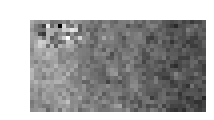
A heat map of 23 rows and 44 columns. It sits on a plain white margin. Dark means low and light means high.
Stripes: none. Roughest part: top left. Odd patch: rougher, in the top left. Slope: up to the left.
